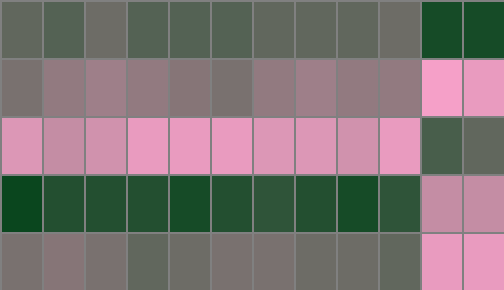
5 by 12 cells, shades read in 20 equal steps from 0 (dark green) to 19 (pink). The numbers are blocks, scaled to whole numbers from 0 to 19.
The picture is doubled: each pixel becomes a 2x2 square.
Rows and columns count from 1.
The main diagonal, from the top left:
7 11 16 2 8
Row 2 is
9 11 12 11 10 9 11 12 11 11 19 18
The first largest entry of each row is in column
3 11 4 11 11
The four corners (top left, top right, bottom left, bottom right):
7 1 9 18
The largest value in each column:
17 15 16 18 18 18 17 17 16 18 19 18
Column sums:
42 44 47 44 43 44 47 46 43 47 58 59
